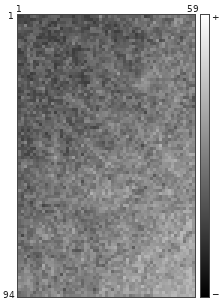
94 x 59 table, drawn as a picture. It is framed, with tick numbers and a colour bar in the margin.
The histogram is bell-shaped. Neither half mirrors the other. Values rise toward the bottom right. The bottom right is the ninth with the highest average.
